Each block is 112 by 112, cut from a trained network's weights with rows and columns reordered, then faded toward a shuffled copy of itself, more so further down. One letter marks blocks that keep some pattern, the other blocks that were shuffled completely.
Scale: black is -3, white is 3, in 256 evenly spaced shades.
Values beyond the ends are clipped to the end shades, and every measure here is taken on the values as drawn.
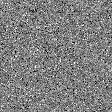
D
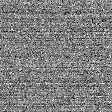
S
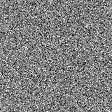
D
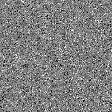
S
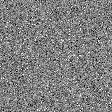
D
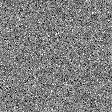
D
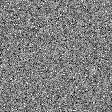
D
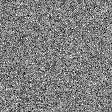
D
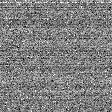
S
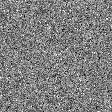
D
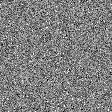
D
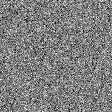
D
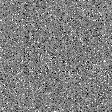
S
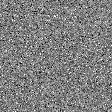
D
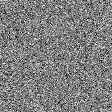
S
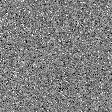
D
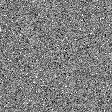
D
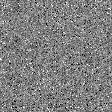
S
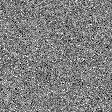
D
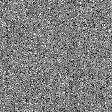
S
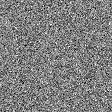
D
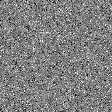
D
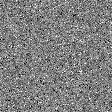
D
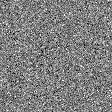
D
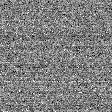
S
